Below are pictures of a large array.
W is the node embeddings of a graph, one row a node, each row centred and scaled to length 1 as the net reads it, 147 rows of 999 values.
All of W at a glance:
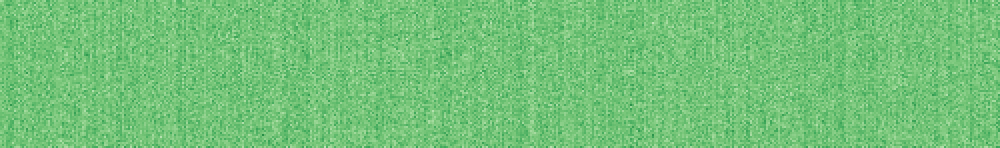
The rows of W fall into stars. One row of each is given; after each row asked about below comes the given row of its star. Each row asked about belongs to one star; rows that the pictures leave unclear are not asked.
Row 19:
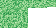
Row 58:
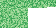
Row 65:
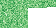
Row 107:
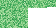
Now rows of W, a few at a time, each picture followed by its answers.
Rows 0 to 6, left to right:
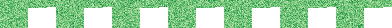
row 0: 65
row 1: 65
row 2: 58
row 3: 19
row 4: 65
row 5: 65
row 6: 19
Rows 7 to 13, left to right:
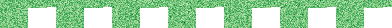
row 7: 58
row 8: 19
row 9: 19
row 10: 65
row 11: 58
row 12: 19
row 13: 58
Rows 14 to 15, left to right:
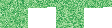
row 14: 107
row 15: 107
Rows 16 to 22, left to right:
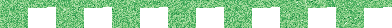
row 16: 65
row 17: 65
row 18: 65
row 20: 65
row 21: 58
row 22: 107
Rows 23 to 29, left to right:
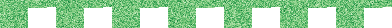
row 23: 65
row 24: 58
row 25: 65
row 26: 58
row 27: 107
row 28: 65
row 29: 65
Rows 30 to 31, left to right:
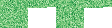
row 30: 107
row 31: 19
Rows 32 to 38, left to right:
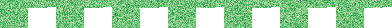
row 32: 107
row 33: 19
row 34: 107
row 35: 107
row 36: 19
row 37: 58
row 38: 65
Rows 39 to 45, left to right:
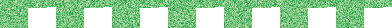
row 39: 65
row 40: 19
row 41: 58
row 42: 58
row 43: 107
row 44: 58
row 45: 19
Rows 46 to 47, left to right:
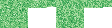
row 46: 65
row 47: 107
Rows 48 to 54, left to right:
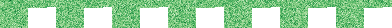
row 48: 107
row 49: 58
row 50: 65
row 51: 65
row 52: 65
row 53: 58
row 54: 58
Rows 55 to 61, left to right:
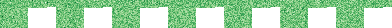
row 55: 58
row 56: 107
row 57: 58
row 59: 65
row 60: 65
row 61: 107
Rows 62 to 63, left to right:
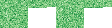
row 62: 58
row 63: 19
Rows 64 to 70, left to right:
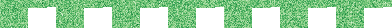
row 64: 107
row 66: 19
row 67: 65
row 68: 65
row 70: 19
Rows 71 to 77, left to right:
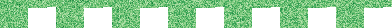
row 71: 19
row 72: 58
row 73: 58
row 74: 19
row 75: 19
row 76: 58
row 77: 107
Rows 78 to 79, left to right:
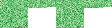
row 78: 65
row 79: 19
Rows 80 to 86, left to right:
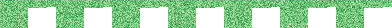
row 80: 65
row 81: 19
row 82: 65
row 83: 19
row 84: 107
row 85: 107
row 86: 58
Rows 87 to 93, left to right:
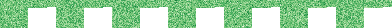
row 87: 19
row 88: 107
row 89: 107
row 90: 65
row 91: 19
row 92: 65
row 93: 58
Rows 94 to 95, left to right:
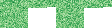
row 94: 58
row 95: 58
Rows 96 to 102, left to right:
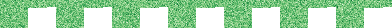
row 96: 19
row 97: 107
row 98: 19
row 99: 107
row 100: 65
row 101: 58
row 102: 19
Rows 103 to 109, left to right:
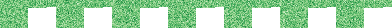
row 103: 65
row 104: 107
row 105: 107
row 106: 19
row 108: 65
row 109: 107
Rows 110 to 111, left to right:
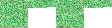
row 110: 107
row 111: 58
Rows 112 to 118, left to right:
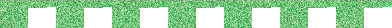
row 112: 19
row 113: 107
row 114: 107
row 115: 65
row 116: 107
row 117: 19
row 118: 58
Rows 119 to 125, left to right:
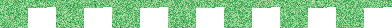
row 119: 19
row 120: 107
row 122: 107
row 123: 107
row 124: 19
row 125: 107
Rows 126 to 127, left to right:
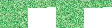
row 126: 65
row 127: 107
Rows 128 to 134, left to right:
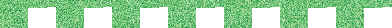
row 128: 107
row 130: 58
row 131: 65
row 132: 58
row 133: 65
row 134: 65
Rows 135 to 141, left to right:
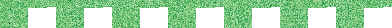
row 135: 107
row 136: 19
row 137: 65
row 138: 58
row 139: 107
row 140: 65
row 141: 58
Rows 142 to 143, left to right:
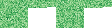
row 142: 19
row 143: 65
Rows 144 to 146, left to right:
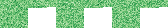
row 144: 19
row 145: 58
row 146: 107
